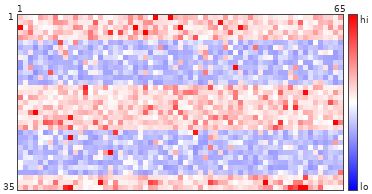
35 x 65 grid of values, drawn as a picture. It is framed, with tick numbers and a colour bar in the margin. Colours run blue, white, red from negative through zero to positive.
Stripes: horizontal, repeating 2 times. Slope: none. Average level on the scale: 50%.
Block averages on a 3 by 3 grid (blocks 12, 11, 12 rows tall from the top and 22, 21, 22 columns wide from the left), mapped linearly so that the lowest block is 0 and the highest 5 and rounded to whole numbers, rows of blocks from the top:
2 2 1 / 5 5 5 / 0 0 0
